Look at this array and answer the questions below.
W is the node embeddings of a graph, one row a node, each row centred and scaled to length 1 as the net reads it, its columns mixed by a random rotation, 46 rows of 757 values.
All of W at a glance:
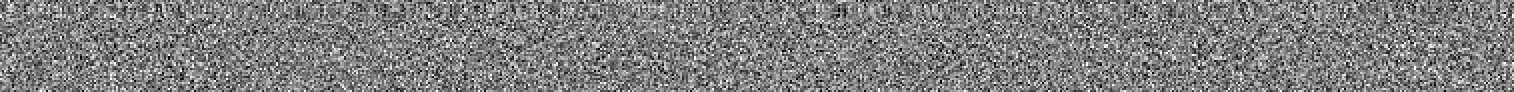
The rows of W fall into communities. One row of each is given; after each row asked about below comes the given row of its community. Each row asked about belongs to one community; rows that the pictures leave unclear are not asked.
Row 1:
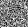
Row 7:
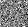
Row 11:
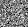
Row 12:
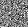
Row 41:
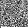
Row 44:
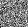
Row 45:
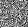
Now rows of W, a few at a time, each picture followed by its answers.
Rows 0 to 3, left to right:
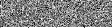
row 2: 45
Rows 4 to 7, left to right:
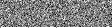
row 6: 11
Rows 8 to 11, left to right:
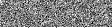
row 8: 7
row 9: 1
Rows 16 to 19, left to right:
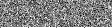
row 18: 11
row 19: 1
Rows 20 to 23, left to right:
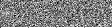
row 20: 1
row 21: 45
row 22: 44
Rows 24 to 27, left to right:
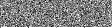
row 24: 41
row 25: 12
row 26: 11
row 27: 44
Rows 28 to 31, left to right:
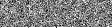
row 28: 1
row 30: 41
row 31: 7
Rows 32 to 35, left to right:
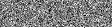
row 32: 7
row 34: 44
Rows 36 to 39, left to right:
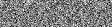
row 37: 7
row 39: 7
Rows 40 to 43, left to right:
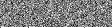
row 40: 12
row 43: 12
